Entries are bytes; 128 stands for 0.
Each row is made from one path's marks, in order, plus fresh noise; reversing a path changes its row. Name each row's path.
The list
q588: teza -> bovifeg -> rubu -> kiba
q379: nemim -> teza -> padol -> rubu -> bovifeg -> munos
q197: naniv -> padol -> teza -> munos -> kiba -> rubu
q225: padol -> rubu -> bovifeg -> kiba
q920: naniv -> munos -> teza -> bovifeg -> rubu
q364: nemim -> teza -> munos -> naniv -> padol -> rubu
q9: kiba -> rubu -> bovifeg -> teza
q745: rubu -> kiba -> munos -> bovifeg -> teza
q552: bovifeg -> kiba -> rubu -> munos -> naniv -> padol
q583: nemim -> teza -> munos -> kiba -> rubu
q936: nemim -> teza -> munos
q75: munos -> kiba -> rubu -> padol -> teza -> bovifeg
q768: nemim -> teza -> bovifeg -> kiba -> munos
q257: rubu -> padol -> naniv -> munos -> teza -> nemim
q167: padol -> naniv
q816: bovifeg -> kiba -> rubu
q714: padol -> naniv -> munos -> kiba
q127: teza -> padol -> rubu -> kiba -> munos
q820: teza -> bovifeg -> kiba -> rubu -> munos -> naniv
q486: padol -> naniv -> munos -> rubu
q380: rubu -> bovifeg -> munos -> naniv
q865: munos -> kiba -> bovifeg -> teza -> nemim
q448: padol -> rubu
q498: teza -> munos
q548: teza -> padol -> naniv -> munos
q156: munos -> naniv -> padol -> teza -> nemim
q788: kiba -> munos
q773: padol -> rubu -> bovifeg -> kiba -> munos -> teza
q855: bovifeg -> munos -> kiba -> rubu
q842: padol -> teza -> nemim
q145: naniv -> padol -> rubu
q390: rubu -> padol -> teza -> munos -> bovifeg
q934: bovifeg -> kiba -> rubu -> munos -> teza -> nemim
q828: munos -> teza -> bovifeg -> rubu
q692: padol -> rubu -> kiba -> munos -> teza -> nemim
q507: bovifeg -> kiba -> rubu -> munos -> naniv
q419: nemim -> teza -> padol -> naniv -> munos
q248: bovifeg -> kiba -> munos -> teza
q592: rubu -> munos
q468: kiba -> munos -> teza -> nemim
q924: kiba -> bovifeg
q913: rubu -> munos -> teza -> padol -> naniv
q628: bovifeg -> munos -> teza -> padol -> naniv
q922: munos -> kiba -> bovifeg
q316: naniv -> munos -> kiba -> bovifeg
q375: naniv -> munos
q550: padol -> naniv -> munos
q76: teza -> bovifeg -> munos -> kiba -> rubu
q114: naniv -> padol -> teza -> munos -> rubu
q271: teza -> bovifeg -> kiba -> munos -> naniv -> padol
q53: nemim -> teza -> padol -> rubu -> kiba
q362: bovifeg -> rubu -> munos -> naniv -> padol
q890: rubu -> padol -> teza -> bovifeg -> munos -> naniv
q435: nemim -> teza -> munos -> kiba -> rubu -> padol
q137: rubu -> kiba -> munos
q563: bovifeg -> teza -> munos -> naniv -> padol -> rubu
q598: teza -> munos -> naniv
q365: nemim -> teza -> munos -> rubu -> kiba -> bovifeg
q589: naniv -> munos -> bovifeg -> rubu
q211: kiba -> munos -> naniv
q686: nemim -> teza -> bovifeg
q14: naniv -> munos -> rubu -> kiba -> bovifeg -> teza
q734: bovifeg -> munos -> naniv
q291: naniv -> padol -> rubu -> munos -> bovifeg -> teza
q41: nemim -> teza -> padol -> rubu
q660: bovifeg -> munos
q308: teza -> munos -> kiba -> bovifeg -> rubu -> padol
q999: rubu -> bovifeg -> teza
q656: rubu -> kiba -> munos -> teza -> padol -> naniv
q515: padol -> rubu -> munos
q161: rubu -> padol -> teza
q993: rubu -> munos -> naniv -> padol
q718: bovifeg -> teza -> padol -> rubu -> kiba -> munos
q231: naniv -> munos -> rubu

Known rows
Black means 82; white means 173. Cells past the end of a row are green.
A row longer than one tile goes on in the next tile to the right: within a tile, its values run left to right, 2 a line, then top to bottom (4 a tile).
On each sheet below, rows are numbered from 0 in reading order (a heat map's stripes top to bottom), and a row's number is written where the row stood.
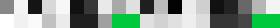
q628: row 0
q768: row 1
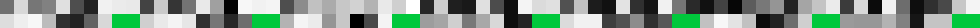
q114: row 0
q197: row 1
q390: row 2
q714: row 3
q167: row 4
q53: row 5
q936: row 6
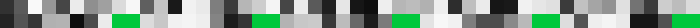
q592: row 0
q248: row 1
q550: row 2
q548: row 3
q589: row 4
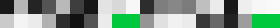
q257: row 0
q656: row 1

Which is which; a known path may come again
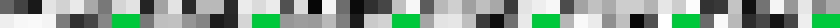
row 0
q588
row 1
q993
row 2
q936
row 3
q913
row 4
q390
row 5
q448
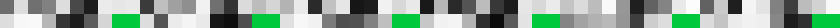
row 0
q114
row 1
q589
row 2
q548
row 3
q257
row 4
q498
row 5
q248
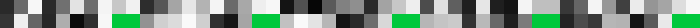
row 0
q515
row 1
q745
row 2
q53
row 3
q550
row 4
q592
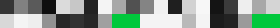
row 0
q145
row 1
q628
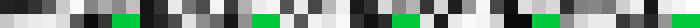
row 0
q816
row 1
q137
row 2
q734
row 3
q316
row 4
q656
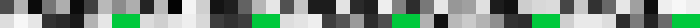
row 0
q842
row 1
q768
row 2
q167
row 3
q375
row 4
q197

